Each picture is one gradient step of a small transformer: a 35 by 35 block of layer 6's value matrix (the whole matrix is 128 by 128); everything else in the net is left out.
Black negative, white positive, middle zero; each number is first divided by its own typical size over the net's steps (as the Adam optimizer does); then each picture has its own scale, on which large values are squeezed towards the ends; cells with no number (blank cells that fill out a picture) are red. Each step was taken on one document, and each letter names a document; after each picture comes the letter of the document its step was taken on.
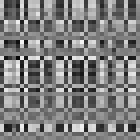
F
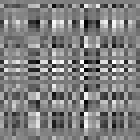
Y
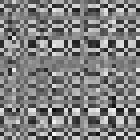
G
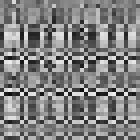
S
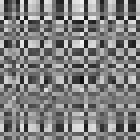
F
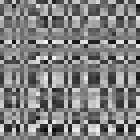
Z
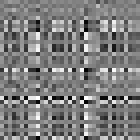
Y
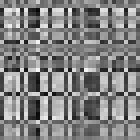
Z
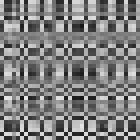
F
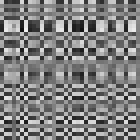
F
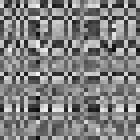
Z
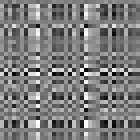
Y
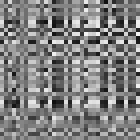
G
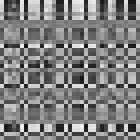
F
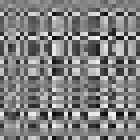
G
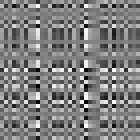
Y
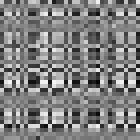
Z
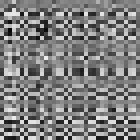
S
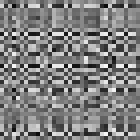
G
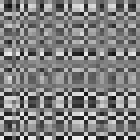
S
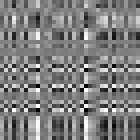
Y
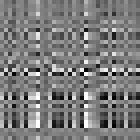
Y
